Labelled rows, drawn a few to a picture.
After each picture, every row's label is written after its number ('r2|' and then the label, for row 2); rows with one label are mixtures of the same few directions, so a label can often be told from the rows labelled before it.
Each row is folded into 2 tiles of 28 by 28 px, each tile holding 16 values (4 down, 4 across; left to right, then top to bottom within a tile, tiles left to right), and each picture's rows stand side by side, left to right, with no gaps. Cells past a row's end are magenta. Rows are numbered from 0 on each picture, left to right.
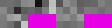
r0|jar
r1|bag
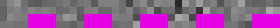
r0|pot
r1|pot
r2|pot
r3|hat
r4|pot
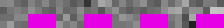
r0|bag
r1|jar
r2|jar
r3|pot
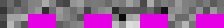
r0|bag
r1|bag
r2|pot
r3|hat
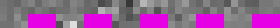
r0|pot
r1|hat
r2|pot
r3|pot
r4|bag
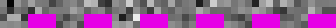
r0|hat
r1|jar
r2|pot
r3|jar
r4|jar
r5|bag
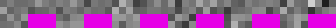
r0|jar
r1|pot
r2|bag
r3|hat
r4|bag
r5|jar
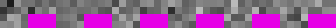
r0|hat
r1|pot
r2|jar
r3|bag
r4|hat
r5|pot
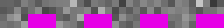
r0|pot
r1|pot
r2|hat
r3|jar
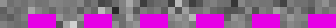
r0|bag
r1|hat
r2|pot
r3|bag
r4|hat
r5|bag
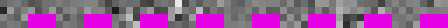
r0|hat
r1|jar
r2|pot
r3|hat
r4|pot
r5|jar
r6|bag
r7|jar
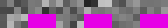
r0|bag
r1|jar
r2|bag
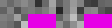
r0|jar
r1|pot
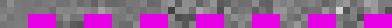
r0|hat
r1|pot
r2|jar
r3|jar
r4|jar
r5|hat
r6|hat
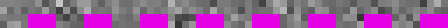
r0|hat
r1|bag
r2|pot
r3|bag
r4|jar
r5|hat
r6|pot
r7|jar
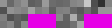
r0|jar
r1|jar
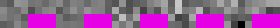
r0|bag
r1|jar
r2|jar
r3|hat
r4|hat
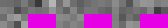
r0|jar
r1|bag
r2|pot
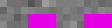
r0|jar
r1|hat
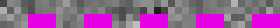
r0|bag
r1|bag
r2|pot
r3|bag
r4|hat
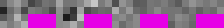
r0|pot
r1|pot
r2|bag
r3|bag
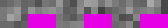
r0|pot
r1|pot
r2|jar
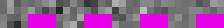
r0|hat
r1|hat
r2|bag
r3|jar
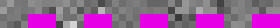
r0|hat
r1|hat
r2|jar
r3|jar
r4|hat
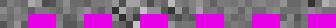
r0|jar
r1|hat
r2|jar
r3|bag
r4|pot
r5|jar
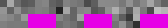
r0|bag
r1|hat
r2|pot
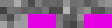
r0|pot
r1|hat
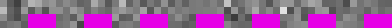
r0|pot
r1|jar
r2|hat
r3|pot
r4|bag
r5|hat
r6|hat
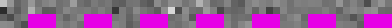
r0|bag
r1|pot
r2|hat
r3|hat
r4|pot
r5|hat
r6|jar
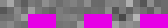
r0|bag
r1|jar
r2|pot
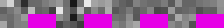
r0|bag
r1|pot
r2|pot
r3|jar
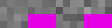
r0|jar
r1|jar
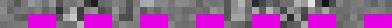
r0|pot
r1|pot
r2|pot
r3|pot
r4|pot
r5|jar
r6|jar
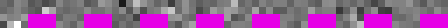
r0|hat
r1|jar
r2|bag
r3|bag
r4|hat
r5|jar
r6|pot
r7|pot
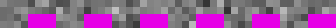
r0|jar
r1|bag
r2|pot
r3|jar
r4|hat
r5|bag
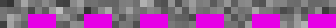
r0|bag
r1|bag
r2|jar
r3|bag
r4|jar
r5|pot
